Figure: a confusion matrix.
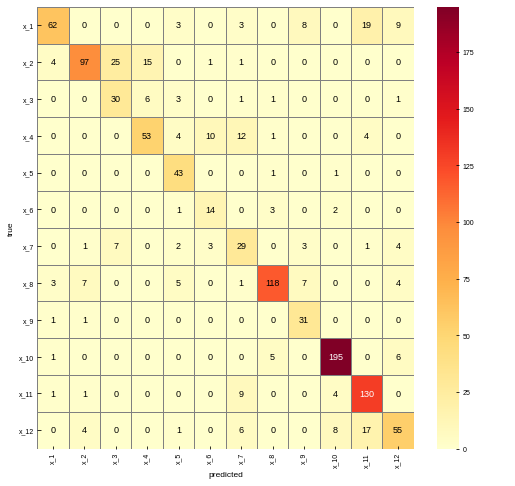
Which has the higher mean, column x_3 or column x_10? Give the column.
x_10
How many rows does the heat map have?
12
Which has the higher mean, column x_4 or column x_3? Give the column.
x_4
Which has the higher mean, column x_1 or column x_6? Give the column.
x_1
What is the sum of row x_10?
207
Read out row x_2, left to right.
4 97 25 15 0 1 1 0 0 0 0 0
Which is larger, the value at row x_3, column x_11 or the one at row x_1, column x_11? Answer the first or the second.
the second
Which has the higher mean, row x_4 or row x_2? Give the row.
x_2
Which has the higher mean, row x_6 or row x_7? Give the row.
x_7
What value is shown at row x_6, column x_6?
14
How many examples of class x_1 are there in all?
104
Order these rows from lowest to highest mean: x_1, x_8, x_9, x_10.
x_9, x_1, x_8, x_10
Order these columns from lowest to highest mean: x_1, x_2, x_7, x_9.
x_9, x_7, x_1, x_2
